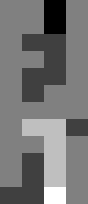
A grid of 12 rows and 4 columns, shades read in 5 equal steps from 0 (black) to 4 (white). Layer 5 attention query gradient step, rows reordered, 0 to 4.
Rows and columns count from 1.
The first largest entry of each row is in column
1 1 1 1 1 1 1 2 3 3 3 3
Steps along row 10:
down up down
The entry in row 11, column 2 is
1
